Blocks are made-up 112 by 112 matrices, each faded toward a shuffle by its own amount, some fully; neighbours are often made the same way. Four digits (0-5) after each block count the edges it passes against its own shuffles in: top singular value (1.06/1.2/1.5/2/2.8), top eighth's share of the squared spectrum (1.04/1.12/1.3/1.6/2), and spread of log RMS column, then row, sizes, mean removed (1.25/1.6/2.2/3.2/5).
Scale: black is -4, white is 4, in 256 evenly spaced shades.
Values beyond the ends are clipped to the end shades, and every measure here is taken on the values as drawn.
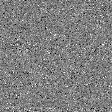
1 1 0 2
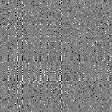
5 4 3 2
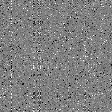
4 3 2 1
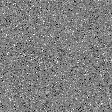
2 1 0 0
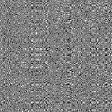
5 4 3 3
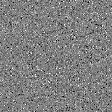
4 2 1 1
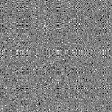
5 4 3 3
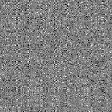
5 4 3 2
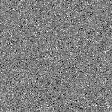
3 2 0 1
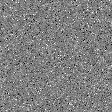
1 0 0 0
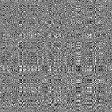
5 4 3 4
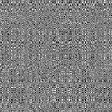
5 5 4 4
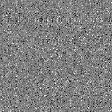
4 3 2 2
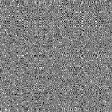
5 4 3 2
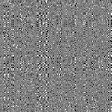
5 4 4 3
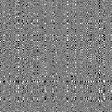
5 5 4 3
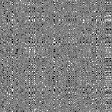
5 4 3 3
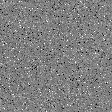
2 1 0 0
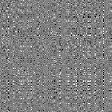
5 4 3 3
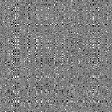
5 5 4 3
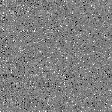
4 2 1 1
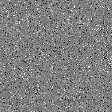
3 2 1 0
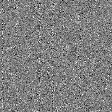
1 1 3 0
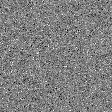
0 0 0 0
